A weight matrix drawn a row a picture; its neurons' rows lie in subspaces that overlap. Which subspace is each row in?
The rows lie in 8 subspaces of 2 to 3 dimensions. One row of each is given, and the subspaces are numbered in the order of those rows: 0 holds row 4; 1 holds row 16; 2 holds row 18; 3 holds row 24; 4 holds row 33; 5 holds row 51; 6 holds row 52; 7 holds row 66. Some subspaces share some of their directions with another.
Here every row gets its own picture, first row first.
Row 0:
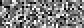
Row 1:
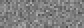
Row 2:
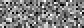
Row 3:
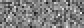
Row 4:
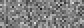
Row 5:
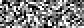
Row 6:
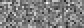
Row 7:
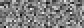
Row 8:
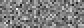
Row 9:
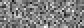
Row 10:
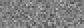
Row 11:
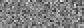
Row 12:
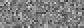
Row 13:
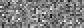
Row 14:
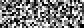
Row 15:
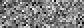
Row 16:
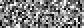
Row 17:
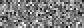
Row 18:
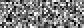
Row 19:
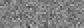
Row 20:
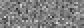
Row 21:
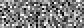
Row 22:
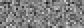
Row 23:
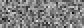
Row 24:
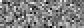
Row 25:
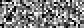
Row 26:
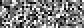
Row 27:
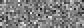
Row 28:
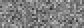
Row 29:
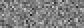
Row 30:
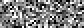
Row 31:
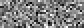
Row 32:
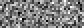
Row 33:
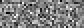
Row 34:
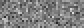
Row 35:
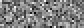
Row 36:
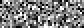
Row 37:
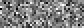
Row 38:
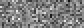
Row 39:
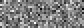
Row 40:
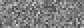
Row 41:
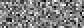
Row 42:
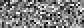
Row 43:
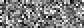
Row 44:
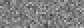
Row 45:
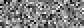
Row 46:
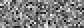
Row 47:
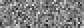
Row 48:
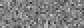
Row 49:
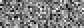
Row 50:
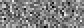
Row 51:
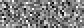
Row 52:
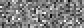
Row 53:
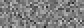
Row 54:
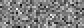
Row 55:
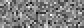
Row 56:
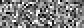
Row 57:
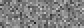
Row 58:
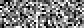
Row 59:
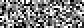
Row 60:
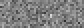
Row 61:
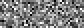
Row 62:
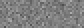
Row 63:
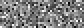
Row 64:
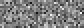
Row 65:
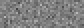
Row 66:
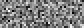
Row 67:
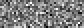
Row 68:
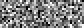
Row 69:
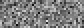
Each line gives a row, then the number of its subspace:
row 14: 7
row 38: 6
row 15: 1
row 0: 3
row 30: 6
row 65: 7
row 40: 1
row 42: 1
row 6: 2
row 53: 5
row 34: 7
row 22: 2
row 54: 7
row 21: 5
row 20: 7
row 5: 3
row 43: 4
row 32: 1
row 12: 0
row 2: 2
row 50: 5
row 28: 6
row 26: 3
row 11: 0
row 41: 2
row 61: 5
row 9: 5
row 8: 7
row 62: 2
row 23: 7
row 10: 0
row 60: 6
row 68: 7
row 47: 1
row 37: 2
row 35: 3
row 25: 3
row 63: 5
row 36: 3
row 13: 6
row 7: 2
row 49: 4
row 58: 5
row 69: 1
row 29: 5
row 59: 4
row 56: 4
